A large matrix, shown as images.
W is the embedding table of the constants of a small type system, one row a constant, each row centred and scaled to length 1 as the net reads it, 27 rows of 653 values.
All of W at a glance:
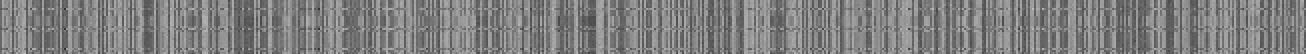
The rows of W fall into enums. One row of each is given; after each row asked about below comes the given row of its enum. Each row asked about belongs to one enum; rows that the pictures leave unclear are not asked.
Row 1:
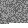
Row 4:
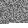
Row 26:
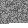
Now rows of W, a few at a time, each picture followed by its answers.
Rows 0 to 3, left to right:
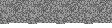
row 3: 1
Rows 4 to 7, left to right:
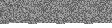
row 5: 1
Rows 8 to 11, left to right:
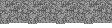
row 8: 26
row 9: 26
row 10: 26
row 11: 26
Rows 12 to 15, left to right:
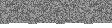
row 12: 26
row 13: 1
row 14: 4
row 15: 26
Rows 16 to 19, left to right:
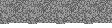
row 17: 1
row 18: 1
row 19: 1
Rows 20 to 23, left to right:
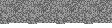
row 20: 1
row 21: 1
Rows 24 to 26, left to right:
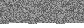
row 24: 4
